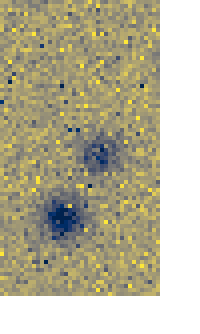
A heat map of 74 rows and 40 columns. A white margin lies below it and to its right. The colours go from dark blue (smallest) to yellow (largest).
Mirror symmetry: none. Histogram: skewed, a long tail of low values. Dips: two. Ninth with the lowest average: bottom middle. Odd rows or columns: none.
